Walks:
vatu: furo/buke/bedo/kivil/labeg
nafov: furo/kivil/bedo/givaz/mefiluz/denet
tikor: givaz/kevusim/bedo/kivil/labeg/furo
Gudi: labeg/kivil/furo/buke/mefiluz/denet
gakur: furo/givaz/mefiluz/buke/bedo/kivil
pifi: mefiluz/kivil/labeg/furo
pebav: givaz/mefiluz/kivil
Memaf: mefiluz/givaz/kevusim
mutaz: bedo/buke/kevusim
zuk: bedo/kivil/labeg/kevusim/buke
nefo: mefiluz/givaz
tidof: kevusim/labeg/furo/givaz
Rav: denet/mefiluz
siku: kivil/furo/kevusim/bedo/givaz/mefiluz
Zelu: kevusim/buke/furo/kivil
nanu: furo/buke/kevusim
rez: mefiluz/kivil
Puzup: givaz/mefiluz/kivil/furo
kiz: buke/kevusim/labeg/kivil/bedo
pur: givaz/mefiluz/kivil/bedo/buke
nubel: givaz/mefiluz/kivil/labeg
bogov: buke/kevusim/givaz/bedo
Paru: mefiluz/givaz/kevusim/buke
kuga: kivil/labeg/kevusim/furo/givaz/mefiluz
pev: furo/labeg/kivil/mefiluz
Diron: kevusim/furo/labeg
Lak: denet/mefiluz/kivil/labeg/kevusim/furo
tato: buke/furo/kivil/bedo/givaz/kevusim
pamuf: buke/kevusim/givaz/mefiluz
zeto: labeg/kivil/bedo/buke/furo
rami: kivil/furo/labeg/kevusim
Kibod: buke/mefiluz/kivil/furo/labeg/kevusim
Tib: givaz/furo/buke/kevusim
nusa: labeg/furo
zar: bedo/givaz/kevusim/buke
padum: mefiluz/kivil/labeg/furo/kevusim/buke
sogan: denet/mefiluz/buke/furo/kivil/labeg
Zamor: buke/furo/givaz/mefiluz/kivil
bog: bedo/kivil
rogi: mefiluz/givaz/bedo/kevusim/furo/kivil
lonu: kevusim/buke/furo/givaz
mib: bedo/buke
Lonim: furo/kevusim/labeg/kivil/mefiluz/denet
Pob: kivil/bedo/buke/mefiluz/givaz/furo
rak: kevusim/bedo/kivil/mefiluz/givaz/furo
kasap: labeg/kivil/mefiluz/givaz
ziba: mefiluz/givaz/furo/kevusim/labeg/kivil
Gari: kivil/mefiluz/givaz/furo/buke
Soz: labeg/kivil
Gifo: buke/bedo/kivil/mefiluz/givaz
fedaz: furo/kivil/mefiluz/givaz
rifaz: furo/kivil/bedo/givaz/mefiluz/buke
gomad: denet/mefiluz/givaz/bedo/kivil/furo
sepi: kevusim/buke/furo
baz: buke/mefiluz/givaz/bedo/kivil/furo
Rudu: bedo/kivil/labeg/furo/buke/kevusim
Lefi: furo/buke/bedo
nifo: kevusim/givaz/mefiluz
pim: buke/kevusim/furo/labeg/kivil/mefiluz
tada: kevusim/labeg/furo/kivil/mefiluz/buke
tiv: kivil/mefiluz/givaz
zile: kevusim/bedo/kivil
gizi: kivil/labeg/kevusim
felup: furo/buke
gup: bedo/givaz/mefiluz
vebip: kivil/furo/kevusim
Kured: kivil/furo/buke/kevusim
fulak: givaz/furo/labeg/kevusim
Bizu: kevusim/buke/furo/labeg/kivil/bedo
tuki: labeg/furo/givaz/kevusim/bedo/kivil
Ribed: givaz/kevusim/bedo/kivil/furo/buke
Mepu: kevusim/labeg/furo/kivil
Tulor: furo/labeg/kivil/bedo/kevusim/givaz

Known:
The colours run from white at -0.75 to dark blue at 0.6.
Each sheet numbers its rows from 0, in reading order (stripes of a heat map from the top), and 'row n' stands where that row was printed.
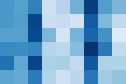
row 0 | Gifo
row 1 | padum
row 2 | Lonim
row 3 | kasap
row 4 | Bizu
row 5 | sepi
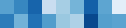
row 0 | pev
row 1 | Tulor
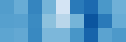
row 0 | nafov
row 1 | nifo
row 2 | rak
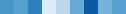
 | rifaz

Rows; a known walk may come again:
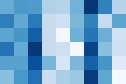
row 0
tiv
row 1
Lefi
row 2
Gudi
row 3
zuk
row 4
Lonim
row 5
rez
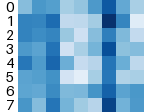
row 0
Puzup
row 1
nubel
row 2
nusa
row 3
gakur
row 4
Diron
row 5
felup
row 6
rak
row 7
tato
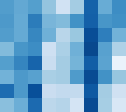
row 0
lonu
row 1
siku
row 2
Memaf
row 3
Zamor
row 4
pev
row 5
fedaz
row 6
vatu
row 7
Zelu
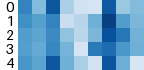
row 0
mutaz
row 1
Gifo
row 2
nifo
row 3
nafov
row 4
rami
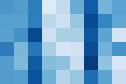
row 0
rifaz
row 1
pamuf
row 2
pim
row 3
zar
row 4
zile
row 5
Lak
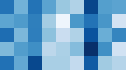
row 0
Tulor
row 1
Rav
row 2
bogov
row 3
pebav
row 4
Bizu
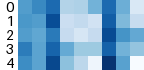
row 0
pifi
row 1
padum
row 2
Paru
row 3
tikor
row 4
gizi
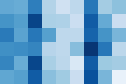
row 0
sepi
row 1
Kibod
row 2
fulak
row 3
kasap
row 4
Rudu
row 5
Mepu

